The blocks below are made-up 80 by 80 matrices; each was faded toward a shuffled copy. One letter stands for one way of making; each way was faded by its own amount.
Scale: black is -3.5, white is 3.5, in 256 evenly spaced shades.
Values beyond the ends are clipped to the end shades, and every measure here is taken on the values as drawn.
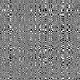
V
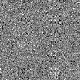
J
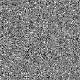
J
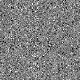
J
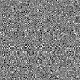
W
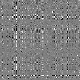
V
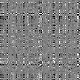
V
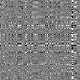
V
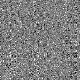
J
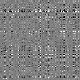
V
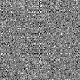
W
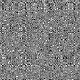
W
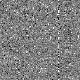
J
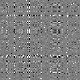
V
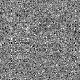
J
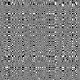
V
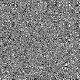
J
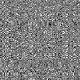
W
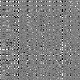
V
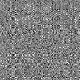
W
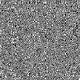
J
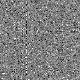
J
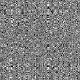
W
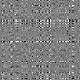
V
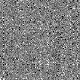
J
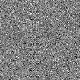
J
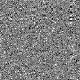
J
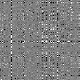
V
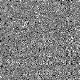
J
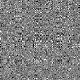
W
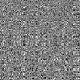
W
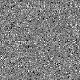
J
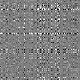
V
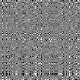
V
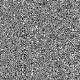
J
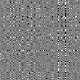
V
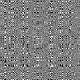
V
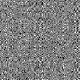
W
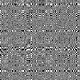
V
